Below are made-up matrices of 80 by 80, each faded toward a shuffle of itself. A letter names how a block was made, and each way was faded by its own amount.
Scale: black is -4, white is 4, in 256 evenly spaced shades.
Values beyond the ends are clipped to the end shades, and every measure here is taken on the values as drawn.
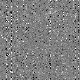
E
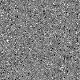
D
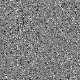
D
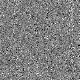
D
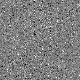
D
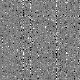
E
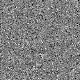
D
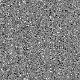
D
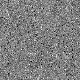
D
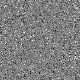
D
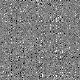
E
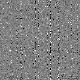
E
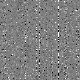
E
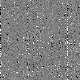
E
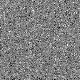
D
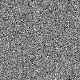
D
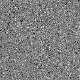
D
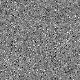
D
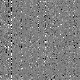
E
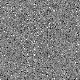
D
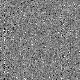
D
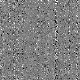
E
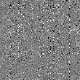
E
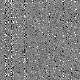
E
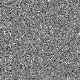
D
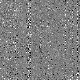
E
